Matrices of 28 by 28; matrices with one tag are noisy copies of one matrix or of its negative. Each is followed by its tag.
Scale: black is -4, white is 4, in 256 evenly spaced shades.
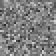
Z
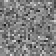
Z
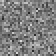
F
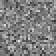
Z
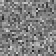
F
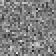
F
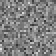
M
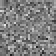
Z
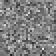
Z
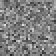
Z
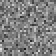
M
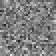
Z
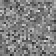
Z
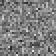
F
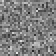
F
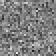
F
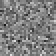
Z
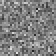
F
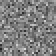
M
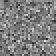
Z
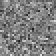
Z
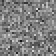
F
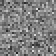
F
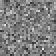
Z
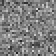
F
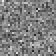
F
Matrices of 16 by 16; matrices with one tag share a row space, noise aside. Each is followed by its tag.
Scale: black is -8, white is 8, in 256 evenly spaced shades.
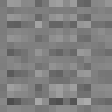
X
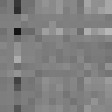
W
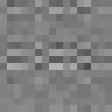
X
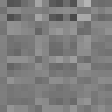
X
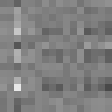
W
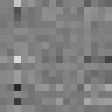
W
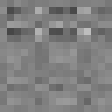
X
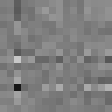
W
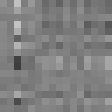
W
